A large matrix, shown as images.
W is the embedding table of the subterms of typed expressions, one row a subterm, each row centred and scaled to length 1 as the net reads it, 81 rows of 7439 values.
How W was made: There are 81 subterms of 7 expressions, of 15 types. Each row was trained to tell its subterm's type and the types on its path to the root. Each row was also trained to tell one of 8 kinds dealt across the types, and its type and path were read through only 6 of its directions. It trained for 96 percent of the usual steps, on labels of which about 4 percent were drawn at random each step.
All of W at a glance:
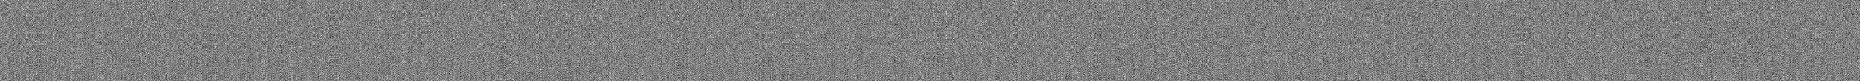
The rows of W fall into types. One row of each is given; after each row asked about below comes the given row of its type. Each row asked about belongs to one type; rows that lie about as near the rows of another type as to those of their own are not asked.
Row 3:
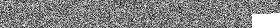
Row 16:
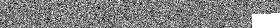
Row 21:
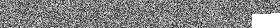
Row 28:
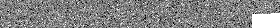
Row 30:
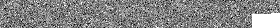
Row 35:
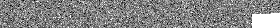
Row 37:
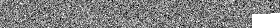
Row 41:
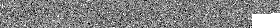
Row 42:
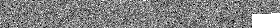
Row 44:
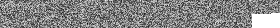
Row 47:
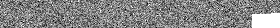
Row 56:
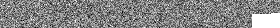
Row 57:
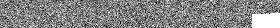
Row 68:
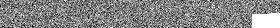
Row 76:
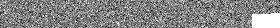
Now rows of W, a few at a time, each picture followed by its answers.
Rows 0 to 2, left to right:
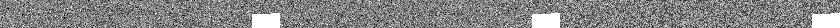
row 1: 76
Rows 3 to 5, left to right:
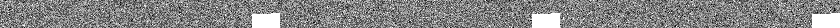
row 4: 30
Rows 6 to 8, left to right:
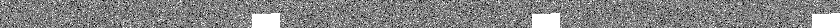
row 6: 16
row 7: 3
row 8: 41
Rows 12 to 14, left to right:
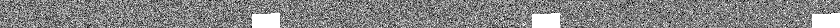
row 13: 37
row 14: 56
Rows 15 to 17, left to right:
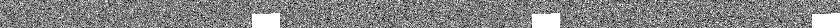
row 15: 44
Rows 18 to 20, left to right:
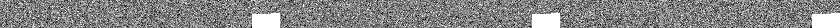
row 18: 3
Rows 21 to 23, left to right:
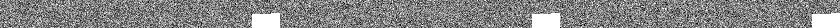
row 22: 30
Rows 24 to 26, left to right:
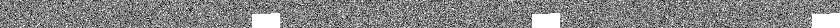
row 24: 21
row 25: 68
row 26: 44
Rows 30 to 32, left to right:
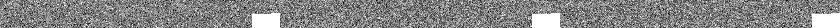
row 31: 37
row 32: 44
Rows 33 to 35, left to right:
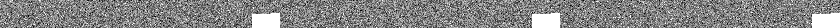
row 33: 3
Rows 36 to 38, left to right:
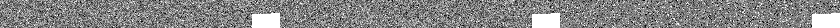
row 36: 28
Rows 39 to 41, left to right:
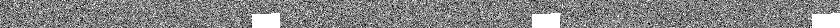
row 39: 42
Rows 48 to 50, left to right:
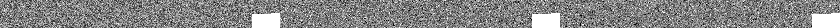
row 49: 68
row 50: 16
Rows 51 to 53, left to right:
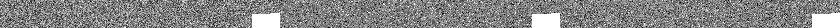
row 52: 42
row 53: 30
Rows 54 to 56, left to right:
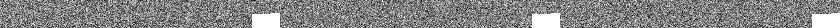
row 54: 68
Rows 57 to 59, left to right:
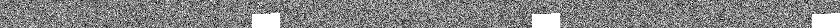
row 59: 68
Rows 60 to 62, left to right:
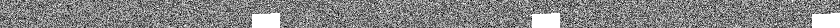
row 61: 47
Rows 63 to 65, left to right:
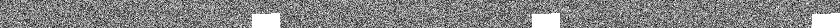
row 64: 30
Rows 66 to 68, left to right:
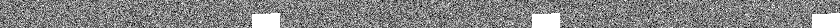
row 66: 47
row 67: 37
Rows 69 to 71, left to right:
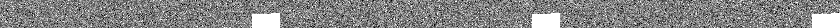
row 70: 47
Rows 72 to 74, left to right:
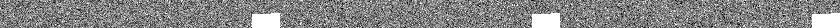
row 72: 47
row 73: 21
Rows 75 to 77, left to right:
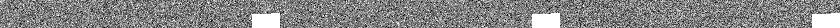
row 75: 37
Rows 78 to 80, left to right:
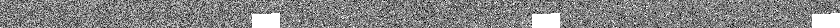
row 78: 16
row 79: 3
